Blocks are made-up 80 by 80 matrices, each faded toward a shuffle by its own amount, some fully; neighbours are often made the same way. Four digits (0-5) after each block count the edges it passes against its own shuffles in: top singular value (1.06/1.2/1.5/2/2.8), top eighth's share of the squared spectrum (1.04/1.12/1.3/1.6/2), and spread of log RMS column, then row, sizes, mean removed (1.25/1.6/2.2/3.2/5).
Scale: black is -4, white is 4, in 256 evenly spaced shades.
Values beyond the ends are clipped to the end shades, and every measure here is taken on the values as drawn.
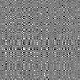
5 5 4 4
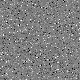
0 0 0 0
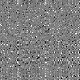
4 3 2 2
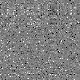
4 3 1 1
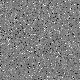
1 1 0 0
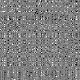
5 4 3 3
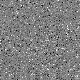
3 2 0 0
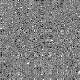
4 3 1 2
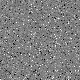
2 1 0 0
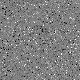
2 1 0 0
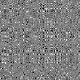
5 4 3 3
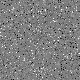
0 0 0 0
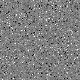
3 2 1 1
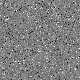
0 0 0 0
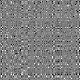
5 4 3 3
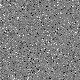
1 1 0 0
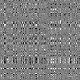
5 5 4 3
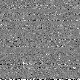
3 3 0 3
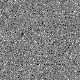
1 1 0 2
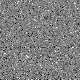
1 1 0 1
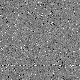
2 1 0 1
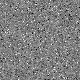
1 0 0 0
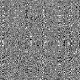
4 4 3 2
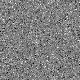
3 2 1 0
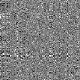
4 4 3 2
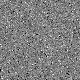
0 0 0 0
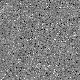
2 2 0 0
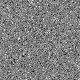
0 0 0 0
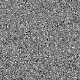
3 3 2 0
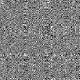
4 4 3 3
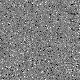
0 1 1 0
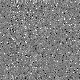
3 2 1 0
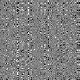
4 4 3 2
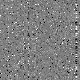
4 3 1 0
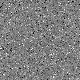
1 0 0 0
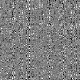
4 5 3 2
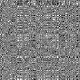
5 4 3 3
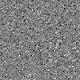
3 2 0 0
